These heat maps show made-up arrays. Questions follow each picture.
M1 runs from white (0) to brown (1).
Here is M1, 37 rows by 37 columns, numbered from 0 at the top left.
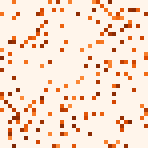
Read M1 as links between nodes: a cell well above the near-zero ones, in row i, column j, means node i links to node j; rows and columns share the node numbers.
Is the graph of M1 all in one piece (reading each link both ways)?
yes
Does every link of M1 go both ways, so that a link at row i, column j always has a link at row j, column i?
yes
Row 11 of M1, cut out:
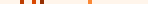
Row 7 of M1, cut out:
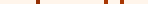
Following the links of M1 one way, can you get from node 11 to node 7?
yes
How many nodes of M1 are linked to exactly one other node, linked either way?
1
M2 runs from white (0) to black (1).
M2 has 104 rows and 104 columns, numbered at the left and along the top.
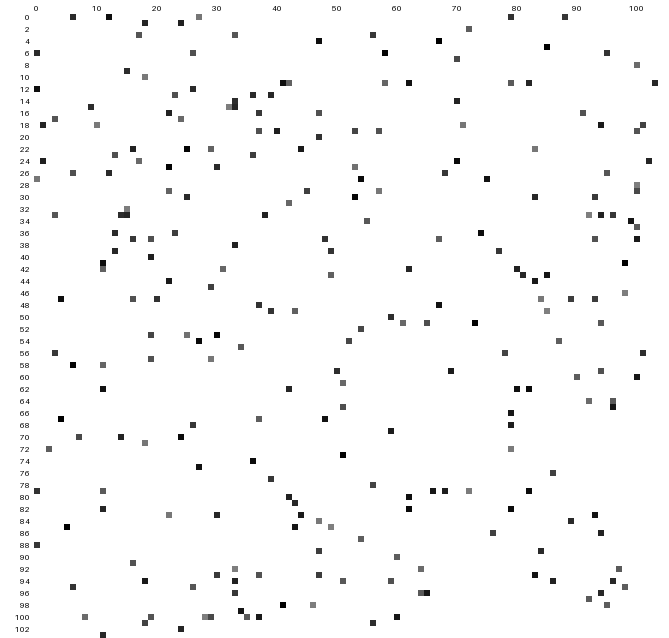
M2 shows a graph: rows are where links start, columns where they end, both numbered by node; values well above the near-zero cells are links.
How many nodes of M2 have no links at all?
2
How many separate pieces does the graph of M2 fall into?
7
